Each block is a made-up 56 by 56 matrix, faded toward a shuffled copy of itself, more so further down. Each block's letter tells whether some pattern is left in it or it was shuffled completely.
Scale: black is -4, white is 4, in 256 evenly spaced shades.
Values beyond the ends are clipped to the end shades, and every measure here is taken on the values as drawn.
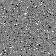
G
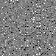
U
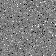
G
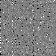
U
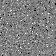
G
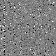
U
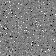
G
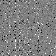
U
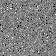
G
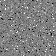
G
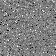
G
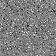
G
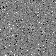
G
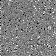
U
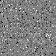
U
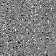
U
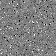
G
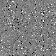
U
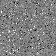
G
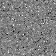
G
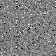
U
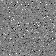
G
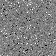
G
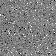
G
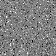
U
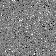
G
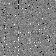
U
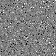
U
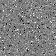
G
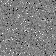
G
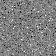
G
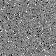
G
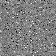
U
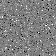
G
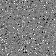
U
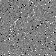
U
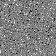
G
